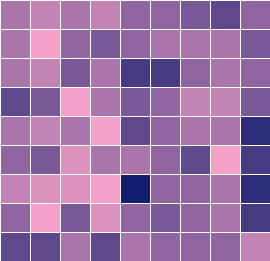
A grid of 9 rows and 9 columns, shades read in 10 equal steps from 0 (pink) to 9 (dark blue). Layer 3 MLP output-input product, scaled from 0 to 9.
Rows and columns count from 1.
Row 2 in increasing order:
0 3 3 3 3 4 4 5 5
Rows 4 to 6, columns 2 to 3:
5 0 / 2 3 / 5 1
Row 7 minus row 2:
-1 1 -3 -5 5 1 1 0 3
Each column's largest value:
6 6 5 6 9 7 6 6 8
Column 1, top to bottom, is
3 3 3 6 3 4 2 4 6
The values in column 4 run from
0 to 6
